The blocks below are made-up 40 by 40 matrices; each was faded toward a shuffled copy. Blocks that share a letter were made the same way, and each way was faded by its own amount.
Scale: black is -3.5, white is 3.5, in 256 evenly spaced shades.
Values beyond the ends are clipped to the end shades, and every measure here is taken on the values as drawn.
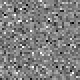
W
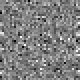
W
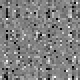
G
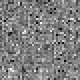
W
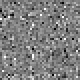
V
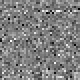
W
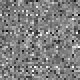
V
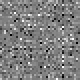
G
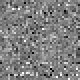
W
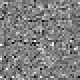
W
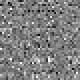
W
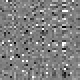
G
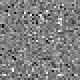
W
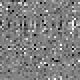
G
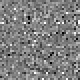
V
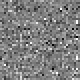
W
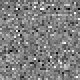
W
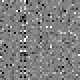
G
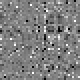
G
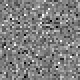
W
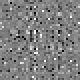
G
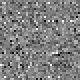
V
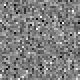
W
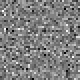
W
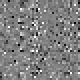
G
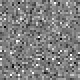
W
